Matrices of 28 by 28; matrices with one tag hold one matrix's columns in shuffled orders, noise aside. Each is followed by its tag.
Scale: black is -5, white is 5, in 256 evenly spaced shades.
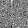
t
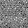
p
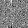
t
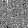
t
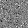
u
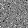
u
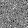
u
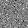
u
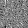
t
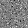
u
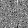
t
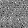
p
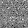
p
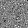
u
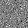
u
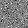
u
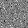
u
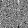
t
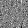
t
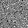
u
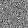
u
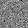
u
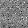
p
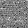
p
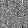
t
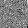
t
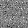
p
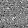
p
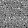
p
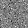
u
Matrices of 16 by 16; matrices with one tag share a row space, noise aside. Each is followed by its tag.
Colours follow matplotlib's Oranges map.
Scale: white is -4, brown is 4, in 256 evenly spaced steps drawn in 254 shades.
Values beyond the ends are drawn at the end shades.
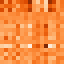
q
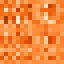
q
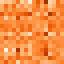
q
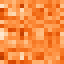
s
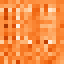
q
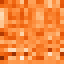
s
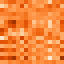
s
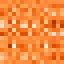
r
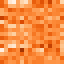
s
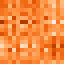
r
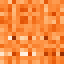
r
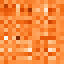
q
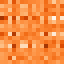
r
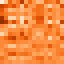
s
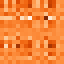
q
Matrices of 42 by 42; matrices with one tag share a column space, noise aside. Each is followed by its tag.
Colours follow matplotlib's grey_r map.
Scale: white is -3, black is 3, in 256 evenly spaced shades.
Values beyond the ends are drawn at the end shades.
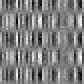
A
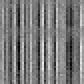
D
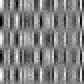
A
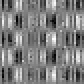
A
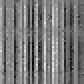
D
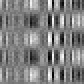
A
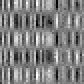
A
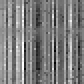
D
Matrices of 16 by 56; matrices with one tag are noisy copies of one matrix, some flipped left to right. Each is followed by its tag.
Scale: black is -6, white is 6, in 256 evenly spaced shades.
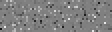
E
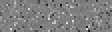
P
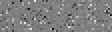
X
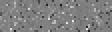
P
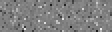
P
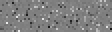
E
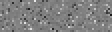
X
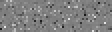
E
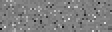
E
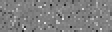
P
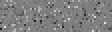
E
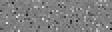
E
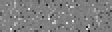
P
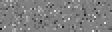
E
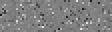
X
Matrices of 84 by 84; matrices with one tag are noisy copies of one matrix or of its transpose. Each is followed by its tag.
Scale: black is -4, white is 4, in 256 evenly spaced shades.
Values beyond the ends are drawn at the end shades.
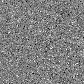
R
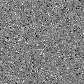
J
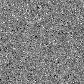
J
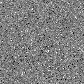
R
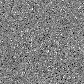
R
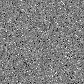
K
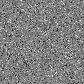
K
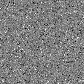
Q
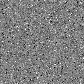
Q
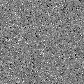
J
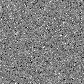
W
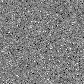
R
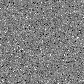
Q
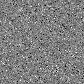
K
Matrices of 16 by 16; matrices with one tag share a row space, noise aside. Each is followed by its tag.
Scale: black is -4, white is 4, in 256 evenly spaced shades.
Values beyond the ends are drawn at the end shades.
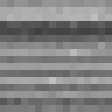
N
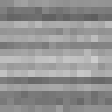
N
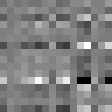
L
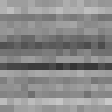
N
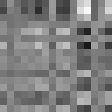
L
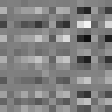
L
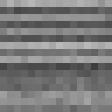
N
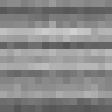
N
